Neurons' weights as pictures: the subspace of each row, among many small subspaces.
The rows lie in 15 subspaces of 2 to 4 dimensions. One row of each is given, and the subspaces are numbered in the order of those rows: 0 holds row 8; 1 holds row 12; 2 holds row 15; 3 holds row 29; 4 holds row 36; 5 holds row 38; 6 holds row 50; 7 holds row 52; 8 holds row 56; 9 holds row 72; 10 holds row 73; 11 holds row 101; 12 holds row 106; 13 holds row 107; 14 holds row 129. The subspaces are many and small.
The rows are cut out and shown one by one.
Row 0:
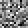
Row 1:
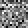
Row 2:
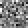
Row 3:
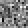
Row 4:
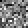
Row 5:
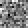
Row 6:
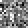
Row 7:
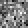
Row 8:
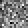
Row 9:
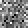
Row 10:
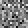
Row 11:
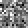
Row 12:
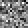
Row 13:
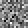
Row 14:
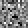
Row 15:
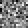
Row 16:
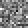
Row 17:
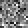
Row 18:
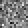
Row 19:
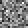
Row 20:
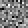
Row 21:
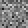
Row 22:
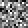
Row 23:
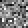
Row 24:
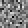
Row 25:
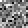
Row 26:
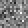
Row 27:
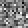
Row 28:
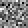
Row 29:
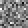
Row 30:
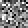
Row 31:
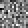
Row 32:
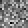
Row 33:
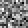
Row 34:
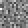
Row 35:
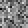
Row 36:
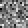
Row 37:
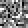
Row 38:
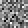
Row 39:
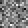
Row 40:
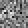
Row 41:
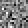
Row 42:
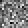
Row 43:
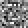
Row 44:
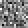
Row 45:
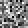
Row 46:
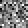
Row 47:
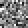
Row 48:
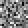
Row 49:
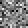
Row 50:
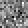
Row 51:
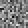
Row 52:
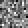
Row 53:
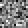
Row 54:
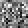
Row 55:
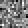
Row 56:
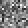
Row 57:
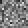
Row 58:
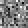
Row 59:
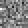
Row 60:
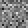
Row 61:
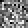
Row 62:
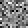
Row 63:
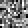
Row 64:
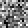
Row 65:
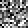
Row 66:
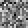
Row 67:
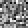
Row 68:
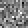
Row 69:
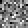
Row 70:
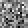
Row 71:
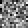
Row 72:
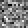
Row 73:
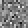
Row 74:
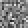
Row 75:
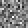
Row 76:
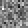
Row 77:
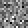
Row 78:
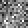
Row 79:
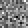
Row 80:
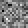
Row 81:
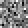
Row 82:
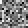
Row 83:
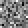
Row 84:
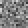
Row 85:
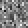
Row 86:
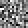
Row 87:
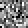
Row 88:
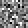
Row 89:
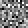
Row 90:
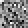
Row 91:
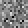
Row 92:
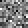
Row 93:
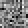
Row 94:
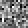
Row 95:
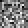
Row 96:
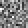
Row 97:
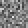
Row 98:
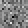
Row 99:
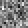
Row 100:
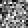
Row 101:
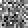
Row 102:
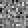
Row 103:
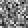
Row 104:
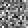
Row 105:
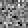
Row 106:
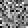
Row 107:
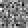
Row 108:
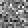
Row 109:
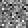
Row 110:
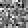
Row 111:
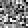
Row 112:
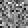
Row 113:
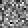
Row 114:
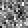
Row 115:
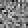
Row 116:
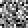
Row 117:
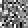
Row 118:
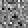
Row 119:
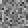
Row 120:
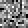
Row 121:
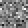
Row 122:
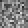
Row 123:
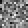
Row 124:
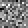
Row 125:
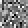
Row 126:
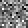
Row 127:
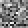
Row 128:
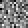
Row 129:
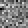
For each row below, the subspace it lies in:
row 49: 12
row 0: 12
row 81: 7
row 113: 3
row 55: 7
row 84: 2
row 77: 13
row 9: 11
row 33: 9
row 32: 3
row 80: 9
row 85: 13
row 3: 8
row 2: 2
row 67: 1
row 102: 2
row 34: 5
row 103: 12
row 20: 4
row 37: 0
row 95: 9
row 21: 14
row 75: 10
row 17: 12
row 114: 6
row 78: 11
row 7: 6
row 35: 12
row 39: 8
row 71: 2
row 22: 1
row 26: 13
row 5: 6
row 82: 3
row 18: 0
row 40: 13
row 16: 3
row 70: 9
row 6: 13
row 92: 8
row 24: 10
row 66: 1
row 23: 8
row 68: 6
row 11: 13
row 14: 11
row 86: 5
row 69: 2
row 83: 0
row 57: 3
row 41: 9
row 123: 2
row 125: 10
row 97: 10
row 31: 5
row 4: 8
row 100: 6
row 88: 13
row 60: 14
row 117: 10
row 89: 4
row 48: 0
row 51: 5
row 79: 1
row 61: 7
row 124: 1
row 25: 8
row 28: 1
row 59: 3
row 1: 14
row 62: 12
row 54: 9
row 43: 9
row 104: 1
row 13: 5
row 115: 13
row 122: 9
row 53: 14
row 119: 3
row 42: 0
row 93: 7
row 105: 11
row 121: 14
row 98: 11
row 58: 8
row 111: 1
